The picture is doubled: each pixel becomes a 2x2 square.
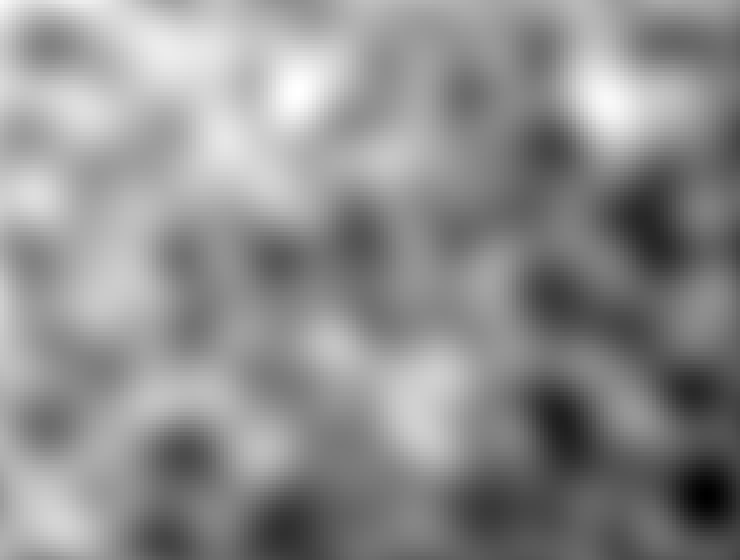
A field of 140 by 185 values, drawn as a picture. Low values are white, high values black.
Grain: smooth. Slope: up to the bottom right. Histogram: bell-shaped. Ninth with the highest average: bottom right. Lone odd cells: none.
